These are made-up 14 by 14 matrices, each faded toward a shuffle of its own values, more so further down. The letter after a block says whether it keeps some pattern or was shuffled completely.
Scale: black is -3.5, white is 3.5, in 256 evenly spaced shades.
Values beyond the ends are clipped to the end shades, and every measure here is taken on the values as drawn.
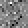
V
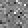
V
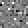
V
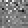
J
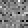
J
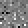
V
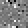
V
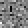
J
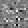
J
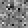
V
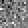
V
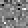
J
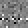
J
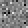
V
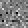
V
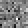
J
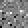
V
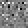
J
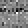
J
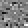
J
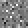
V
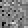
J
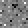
V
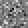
V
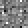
J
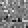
J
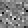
V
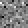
V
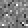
V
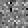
V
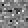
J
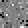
V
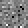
V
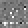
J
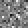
V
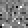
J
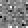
V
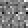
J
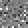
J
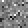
V
